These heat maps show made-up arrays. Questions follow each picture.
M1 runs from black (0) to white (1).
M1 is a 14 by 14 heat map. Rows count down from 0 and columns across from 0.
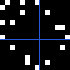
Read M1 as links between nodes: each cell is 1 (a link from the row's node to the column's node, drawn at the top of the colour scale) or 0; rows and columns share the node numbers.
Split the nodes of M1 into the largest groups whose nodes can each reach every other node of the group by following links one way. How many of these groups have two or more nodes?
1
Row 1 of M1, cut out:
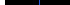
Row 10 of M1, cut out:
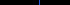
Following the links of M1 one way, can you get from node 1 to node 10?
no
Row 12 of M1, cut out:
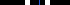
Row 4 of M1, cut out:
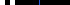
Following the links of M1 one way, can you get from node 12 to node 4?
yes
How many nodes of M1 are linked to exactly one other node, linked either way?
3
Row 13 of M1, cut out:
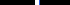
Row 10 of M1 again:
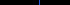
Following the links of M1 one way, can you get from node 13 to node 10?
no
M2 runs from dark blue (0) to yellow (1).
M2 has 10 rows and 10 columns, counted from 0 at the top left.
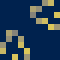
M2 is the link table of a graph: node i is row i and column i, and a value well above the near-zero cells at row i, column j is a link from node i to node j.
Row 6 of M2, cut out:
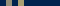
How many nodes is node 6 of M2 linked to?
2
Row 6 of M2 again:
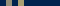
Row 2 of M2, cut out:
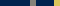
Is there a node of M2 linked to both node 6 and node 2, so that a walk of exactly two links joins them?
no
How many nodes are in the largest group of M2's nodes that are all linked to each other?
2
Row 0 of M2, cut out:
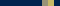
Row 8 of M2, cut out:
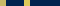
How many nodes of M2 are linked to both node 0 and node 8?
0
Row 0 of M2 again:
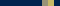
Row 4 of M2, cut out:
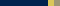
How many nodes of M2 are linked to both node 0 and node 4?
1
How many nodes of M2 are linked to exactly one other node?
0
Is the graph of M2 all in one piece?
yes
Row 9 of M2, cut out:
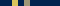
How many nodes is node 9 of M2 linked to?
2
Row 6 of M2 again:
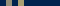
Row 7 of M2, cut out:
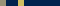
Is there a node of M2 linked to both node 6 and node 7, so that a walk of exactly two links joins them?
yes
